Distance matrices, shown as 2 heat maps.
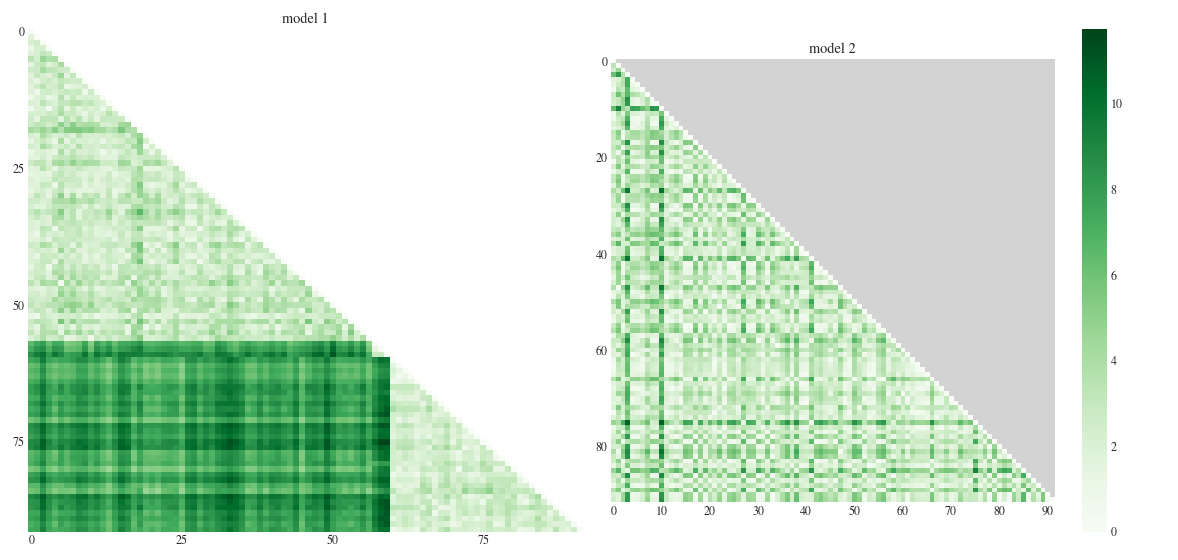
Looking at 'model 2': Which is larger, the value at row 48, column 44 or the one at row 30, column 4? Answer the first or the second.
the first
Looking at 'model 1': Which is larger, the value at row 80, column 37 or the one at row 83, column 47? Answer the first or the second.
the second
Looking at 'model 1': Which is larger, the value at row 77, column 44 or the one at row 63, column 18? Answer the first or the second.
the first
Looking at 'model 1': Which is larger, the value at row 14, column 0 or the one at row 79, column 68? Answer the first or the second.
the second
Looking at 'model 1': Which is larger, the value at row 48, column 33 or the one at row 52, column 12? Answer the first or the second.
the first
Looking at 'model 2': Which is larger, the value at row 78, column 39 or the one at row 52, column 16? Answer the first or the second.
the second
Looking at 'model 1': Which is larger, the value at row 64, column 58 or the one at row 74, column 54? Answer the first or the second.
the first
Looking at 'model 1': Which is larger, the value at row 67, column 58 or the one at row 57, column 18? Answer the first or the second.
the first
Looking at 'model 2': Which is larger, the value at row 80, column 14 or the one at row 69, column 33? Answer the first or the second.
the second
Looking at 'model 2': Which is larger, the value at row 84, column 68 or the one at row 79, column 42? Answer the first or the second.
the first
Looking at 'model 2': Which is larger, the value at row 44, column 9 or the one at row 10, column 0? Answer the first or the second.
the second
